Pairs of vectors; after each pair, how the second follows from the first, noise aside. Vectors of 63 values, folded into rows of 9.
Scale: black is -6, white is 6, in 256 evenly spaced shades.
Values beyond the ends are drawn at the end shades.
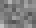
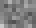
copied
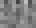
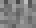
copied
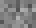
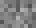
copied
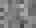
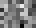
scaled up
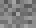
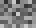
scaled up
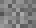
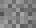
copied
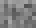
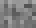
copied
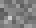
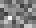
scaled up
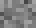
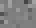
partly zeroed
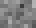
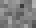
copied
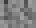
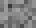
shuffled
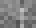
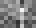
scaled up
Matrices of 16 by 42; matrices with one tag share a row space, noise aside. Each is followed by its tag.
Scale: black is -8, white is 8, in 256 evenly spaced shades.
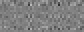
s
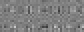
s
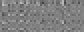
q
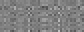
s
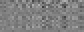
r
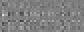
q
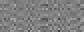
s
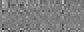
q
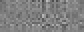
r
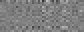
r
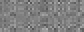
s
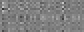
q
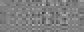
r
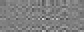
r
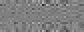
r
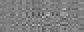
r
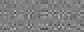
s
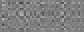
q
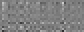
q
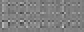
q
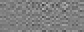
r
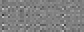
q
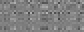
s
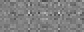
s
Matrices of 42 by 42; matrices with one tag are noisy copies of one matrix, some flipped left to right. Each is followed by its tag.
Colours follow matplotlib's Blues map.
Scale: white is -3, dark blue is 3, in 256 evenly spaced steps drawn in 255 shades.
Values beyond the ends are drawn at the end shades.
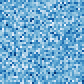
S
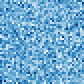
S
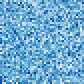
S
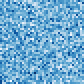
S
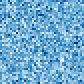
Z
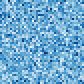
Z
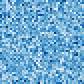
Z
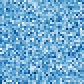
S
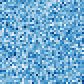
S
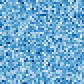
Z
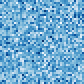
Z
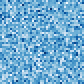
Z
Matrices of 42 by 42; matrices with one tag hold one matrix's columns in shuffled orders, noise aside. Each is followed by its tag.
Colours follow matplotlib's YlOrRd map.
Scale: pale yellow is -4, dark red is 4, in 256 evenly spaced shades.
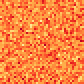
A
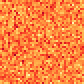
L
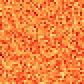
L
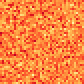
L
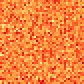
A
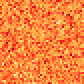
L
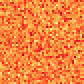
L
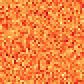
L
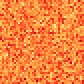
A
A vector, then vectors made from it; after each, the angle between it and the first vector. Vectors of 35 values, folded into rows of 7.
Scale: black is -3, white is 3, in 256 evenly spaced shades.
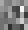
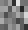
partly opposed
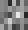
orthogonal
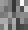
orthogonal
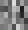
partly opposed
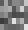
partly aligned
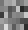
partly opposed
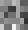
orthogonal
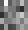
orthogonal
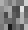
nearly parallel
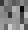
nearly opposite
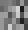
nearly opposite
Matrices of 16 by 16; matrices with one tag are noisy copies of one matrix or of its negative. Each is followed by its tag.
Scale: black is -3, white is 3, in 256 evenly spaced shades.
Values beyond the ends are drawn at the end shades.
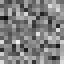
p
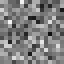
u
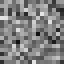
p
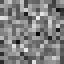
p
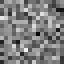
p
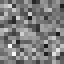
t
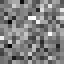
u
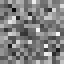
t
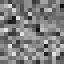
t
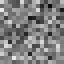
u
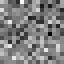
u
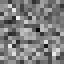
t
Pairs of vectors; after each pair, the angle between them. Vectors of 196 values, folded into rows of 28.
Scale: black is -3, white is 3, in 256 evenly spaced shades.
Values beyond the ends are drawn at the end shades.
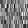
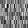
nearly parallel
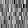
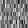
orthogonal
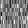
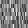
partly opposed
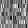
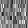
nearly parallel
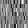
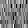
partly aligned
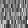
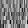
nearly opposite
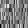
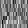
orthogonal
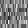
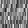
partly opposed
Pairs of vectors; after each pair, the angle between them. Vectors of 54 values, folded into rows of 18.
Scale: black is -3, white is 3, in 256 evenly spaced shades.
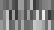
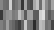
orthogonal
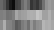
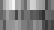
nearly opposite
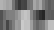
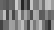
orthogonal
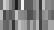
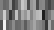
orthogonal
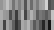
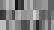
orthogonal
